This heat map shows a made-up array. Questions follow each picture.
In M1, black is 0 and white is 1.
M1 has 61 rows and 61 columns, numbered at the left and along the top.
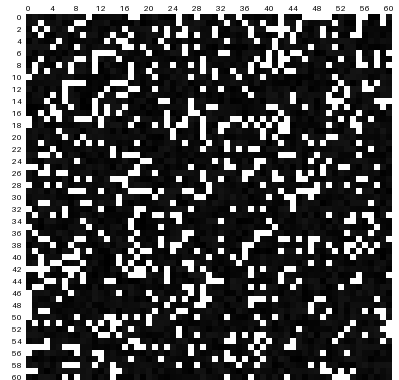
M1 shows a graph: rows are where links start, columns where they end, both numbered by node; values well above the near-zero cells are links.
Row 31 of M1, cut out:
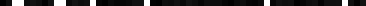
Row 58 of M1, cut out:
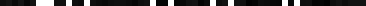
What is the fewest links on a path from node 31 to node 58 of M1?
3
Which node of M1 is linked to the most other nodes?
node 17
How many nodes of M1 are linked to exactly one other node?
0
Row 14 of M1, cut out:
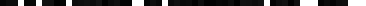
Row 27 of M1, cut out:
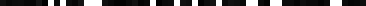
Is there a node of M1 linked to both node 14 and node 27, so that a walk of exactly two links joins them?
no
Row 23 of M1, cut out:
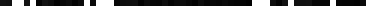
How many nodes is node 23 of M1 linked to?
12
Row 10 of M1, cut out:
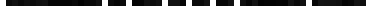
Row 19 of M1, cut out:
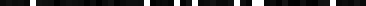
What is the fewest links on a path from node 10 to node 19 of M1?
2
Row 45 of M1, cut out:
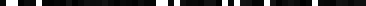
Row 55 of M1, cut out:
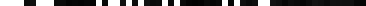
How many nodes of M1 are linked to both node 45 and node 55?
8
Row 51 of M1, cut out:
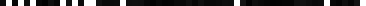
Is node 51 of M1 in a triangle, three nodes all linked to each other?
yes
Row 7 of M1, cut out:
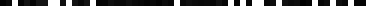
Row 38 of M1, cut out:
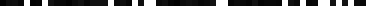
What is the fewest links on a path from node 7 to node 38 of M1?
1
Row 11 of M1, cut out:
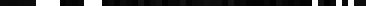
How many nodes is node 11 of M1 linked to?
10
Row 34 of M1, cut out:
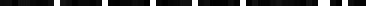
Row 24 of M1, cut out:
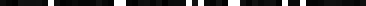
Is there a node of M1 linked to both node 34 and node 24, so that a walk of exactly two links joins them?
no
